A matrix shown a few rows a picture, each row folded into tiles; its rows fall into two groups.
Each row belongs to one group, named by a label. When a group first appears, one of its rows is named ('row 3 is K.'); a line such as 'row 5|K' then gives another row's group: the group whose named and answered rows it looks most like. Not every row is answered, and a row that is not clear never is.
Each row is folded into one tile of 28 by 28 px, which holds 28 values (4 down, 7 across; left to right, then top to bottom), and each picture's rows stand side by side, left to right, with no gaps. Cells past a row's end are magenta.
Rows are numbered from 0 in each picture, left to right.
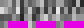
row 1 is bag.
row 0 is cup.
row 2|bag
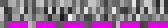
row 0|bag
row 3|cup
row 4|bag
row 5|bag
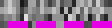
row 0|cup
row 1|cup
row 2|bag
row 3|cup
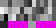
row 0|cup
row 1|bag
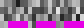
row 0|bag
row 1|bag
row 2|bag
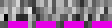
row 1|bag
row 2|cup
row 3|cup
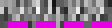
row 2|bag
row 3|cup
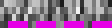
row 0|cup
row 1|cup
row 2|bag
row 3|cup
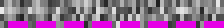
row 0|cup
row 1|cup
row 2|bag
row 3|cup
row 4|bag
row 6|cup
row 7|bag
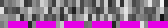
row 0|bag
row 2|bag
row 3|bag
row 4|cup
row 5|bag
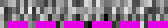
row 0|bag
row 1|bag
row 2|cup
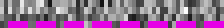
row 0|bag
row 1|cup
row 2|cup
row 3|bag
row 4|cup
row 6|cup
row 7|cup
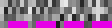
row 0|bag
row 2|cup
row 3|cup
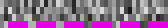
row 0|bag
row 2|bag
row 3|cup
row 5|cup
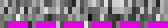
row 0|bag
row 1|cup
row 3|bag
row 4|cup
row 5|bag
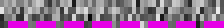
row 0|cup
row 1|cup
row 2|bag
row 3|cup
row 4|bag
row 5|bag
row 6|cup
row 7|bag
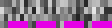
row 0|bag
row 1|bag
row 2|cup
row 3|cup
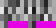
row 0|bag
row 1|bag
